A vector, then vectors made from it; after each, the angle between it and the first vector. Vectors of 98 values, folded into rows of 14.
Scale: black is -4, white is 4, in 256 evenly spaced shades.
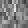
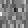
partly opposed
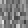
orthogonal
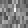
nearly parallel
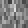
nearly parallel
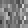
orthogonal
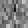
nearly opposite
